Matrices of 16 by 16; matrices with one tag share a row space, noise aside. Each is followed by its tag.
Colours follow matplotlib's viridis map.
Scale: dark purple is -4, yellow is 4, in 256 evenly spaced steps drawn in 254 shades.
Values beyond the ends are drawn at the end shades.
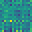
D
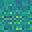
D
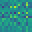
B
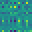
B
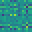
B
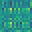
D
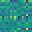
B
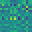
B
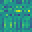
D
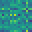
B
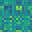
D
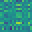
D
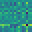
B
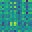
B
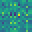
B
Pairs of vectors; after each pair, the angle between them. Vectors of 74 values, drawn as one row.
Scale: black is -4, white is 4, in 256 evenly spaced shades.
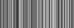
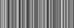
partly opposed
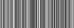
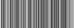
partly aligned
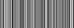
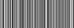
nearly parallel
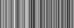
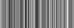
partly opposed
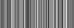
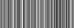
orthogonal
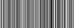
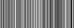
partly aligned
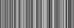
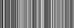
orthogonal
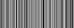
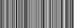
nearly parallel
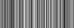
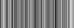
orthogonal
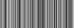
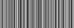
orthogonal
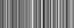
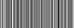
partly opposed
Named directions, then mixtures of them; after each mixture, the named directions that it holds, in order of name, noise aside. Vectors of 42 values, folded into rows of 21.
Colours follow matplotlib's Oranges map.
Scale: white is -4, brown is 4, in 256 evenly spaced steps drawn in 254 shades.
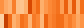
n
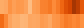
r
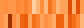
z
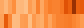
n, r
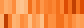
n, r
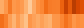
r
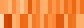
n, z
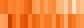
r, z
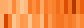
n, r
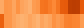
r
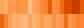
r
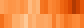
r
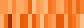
n, z
